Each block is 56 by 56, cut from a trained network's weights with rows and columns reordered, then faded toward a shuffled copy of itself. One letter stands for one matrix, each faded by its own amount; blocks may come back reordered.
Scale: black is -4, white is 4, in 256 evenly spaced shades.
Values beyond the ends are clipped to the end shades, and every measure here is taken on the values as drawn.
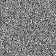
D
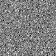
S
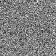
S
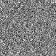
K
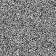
D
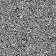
D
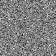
S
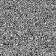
K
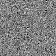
S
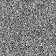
S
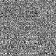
K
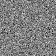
S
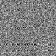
K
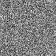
D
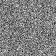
D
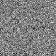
K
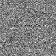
K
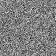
D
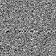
K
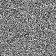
D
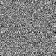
K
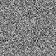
K
